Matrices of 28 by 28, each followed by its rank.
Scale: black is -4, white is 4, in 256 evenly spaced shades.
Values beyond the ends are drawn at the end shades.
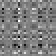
two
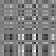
one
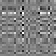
two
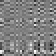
two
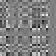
two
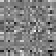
three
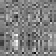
three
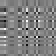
one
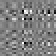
two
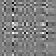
two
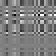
one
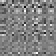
three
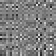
three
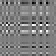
one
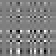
one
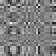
two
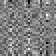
three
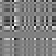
one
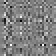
three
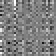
three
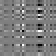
one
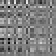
two
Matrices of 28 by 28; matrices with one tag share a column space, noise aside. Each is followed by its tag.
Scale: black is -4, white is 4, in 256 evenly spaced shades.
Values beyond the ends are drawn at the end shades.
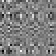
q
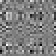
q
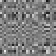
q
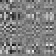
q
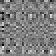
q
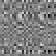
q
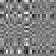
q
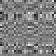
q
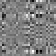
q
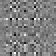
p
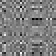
p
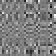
q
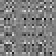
p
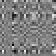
q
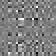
p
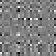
p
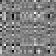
q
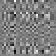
q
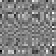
q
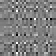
p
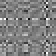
p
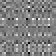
p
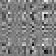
q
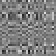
q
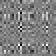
q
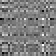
p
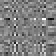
p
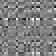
p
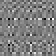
p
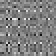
p
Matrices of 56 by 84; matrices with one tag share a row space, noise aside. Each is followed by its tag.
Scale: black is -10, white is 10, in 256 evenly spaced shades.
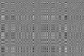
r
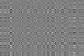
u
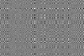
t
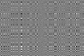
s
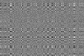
u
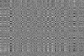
u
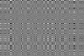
u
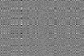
s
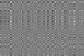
u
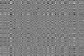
u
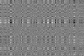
u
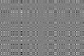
s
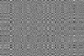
u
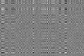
r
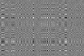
r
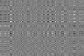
u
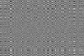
u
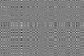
s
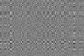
u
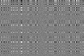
s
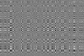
u
